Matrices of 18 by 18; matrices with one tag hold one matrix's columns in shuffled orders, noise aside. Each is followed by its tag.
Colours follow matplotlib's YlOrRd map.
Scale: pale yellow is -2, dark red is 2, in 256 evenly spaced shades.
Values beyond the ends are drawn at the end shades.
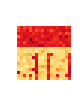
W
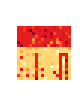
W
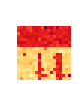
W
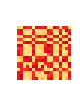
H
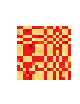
H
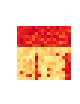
W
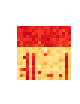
W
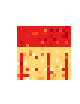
W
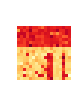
W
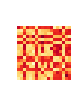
H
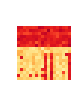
W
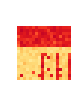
W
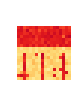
W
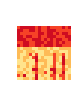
W
